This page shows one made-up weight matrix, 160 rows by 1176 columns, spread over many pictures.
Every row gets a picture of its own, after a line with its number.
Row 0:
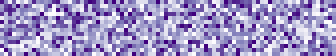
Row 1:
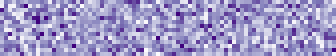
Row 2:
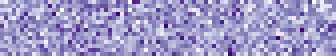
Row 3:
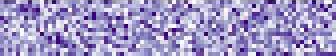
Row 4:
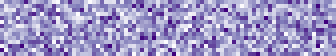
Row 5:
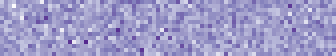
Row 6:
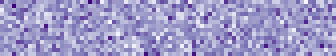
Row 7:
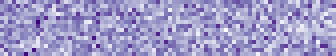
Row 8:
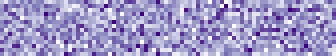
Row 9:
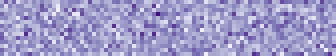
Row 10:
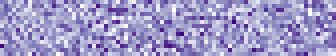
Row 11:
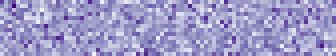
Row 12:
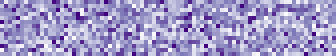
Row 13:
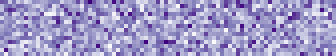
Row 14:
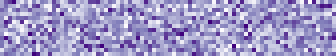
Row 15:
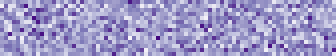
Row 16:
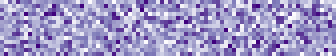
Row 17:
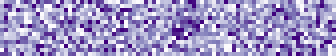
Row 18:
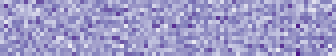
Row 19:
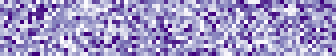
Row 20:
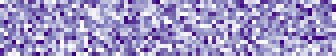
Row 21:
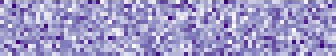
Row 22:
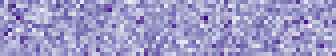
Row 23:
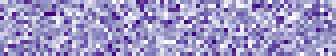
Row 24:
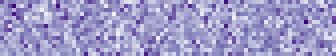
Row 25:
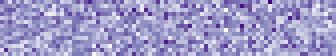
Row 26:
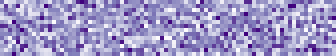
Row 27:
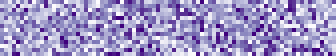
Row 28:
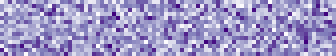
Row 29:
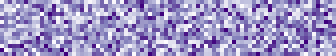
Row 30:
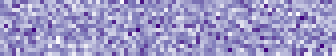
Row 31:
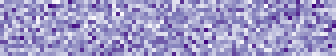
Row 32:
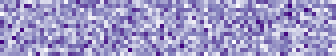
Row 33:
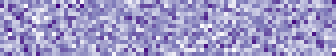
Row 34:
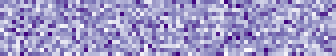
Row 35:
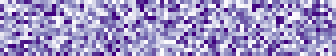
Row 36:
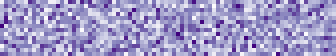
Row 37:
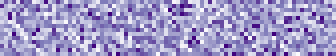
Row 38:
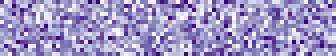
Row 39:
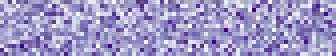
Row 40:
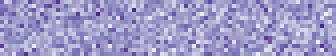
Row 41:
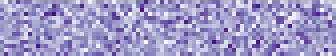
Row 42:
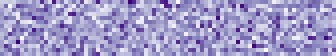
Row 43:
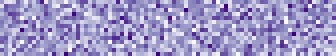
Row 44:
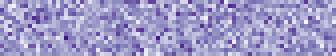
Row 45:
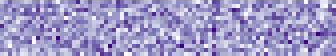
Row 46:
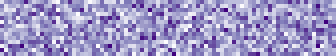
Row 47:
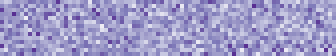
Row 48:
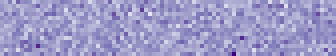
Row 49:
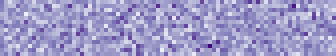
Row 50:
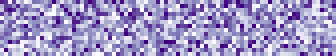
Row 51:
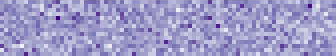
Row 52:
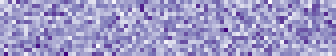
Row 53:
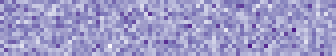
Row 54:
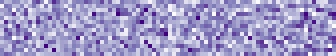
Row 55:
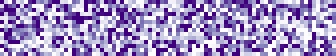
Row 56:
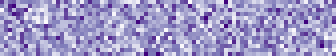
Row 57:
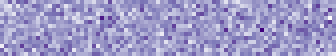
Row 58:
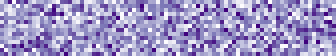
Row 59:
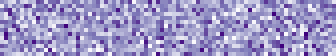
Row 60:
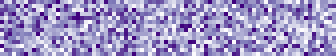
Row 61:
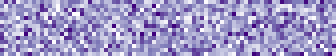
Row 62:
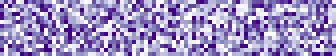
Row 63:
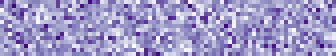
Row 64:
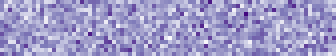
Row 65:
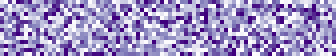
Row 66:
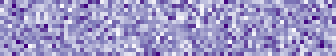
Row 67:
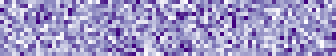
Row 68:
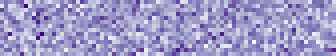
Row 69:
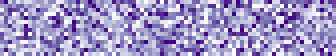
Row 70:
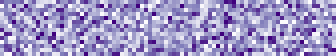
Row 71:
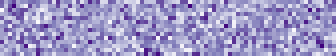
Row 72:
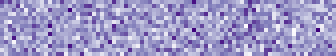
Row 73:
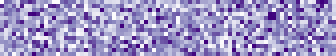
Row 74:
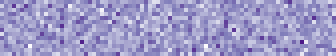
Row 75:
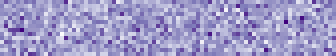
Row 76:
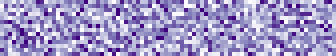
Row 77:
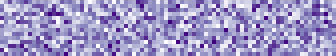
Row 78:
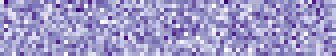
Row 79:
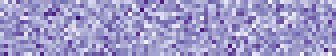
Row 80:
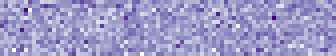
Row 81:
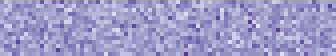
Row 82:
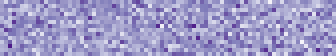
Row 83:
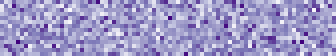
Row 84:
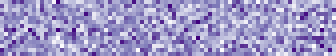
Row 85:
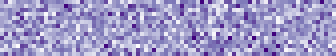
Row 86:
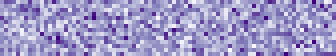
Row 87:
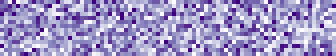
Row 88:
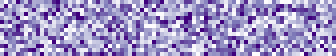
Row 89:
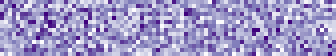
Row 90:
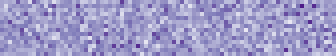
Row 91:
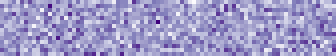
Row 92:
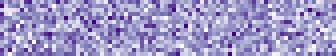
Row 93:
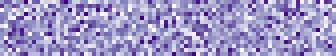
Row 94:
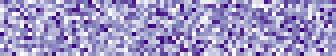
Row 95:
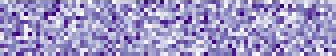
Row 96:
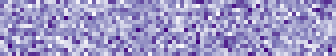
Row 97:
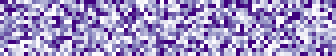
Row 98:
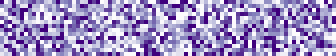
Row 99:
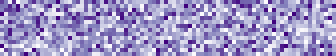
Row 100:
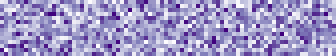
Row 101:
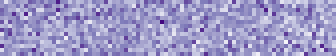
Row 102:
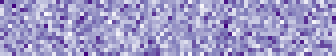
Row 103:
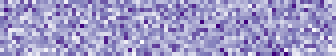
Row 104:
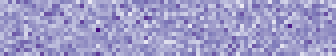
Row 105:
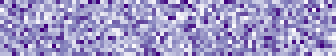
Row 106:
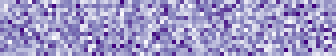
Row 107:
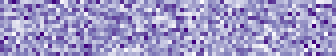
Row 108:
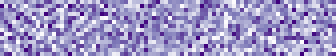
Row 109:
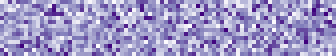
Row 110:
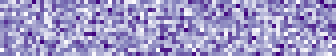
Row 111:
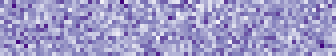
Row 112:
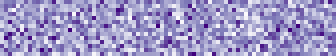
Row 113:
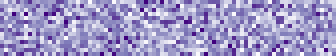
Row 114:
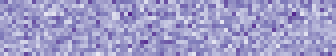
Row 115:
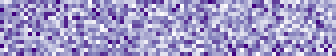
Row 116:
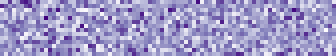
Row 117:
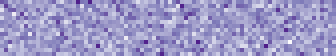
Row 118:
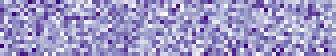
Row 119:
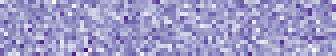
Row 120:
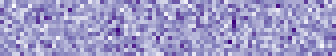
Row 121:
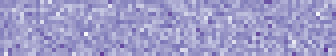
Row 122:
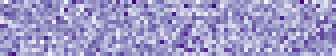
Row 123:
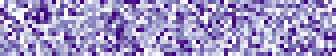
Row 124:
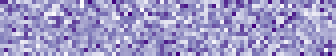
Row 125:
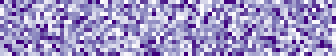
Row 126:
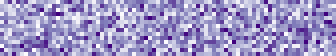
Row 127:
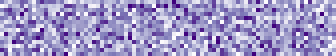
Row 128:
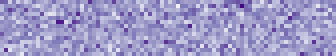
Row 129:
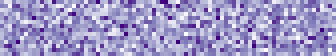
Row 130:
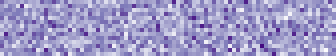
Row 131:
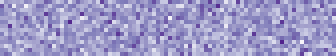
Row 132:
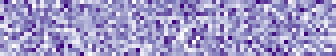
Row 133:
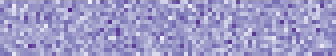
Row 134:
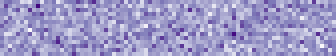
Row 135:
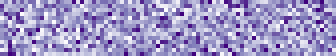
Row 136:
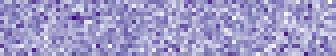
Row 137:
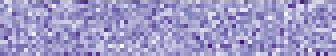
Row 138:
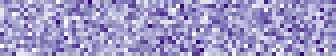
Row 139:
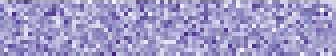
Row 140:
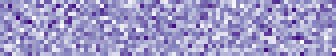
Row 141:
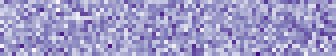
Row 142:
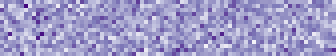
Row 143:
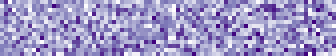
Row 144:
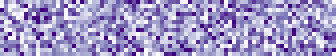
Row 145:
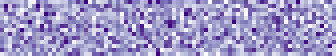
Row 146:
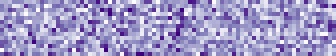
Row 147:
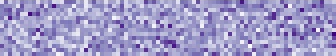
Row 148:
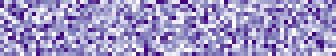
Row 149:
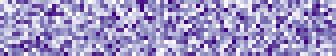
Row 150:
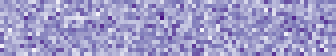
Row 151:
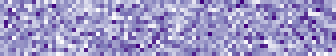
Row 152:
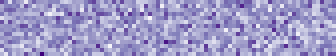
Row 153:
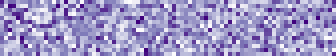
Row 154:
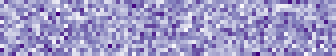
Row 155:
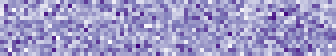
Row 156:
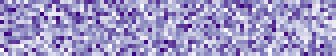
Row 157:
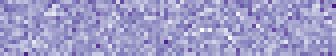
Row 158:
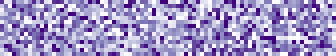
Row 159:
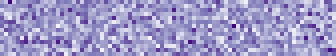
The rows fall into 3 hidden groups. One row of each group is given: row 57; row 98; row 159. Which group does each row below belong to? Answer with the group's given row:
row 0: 57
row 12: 57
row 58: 57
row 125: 98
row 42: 98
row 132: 159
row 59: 159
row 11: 98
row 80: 159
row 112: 159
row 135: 159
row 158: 98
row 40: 57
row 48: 57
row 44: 98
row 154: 57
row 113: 57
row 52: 57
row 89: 159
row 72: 159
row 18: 159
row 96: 159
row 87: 57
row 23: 57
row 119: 159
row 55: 57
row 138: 57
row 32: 159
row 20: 159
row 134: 159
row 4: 57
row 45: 159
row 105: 98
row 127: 159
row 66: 98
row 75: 159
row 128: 57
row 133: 98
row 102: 98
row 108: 98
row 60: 57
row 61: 57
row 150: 57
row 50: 57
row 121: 159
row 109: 57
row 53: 57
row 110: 159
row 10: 159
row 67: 98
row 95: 57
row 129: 98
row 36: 159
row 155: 159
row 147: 159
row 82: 159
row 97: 57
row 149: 57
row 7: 57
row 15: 98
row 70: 98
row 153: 98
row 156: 57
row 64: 159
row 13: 57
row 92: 159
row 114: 57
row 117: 57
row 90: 159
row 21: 98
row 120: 98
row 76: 159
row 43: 159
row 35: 57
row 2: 159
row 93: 159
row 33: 98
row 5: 98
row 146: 159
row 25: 57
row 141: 57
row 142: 98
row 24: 98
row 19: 159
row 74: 98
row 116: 159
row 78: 159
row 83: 98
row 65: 57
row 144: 98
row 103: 159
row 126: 57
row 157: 57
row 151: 159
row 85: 159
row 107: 159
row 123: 98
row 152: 57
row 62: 57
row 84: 159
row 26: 159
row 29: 57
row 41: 57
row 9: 57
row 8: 159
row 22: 98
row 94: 57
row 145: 159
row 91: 159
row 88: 57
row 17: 159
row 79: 57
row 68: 98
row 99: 57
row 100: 57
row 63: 98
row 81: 98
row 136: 57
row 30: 159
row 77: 57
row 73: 159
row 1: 98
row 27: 159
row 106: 159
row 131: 98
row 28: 57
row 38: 98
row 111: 98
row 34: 159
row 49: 159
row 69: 57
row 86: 159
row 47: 57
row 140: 98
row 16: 57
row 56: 98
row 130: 159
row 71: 98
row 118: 57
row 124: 57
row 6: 98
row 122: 159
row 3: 159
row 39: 57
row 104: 57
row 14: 159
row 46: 57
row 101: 57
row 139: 57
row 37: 159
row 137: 159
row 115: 57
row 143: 159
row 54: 159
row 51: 57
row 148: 98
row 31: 159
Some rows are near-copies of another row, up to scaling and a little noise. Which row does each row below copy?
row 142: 68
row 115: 47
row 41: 16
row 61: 9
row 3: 86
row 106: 90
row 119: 20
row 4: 46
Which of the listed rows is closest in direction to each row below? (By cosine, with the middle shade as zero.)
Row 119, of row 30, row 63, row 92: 92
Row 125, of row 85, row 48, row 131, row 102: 102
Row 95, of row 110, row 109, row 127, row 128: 109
